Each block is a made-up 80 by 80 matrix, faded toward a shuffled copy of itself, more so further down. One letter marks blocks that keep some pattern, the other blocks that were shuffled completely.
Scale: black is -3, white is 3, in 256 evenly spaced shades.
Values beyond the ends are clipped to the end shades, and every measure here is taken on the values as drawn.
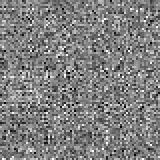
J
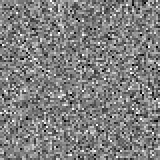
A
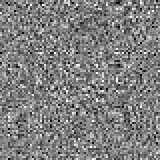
J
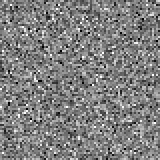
A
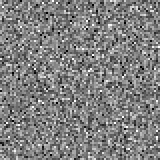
A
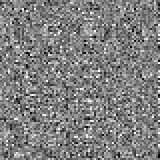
J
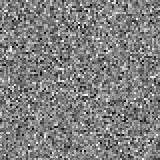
A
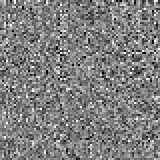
J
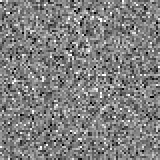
A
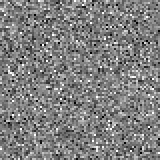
A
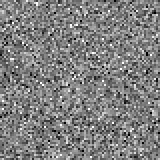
A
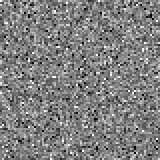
A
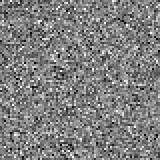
A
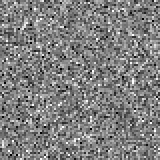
A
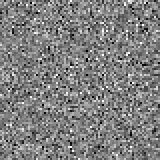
J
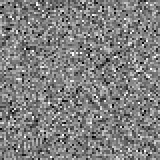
A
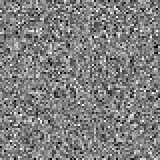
J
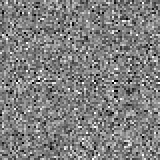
J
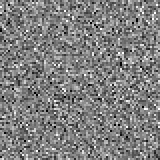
A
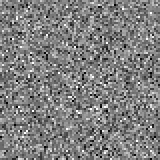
J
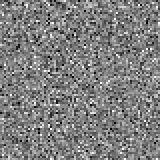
J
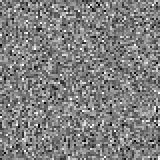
J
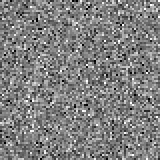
A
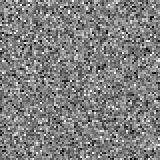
A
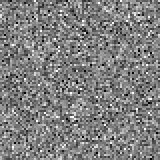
A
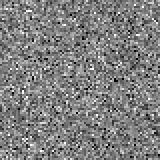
A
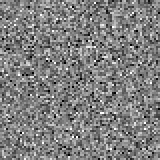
J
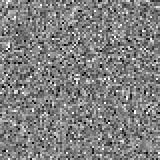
J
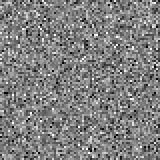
J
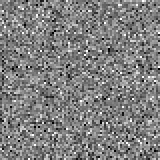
J
